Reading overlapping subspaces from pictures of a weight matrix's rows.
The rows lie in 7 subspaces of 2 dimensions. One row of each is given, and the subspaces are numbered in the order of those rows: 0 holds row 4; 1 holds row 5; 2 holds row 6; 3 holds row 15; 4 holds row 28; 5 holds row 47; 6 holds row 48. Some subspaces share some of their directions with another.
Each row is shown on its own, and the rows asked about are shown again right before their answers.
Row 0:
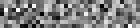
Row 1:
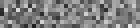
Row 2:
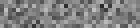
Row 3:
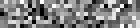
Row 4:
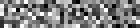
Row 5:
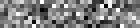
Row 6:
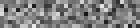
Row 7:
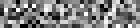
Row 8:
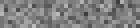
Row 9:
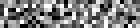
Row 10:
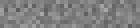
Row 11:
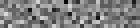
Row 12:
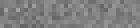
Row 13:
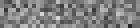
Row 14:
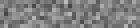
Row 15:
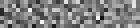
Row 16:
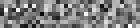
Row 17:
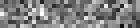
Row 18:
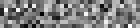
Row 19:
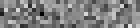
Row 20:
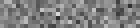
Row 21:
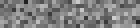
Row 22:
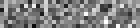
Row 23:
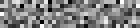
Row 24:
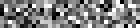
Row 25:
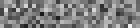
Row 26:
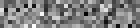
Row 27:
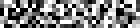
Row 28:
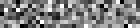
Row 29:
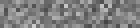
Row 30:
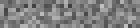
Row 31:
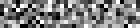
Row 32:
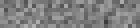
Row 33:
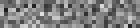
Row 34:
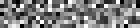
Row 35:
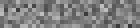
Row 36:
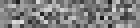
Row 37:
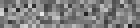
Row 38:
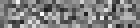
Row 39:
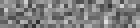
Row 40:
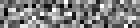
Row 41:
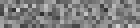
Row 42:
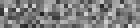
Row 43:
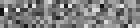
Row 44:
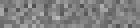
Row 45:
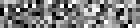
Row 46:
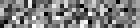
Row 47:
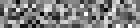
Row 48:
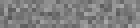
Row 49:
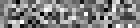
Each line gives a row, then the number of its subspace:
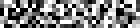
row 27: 2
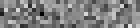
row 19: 1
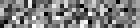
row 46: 6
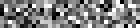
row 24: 2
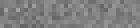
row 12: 6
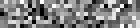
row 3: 1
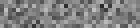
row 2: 1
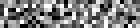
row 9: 3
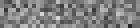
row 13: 2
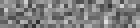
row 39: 0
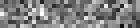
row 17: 1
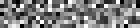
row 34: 4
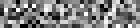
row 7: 5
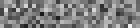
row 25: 2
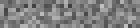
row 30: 3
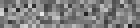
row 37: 1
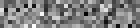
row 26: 4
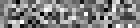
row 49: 5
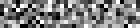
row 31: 4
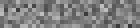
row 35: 0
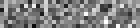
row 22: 4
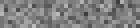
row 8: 2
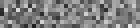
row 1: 3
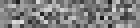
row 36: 5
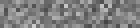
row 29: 1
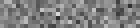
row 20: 2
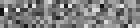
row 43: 5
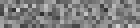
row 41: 0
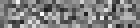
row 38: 5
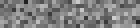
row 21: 0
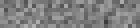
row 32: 0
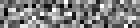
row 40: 3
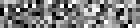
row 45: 5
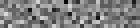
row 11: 3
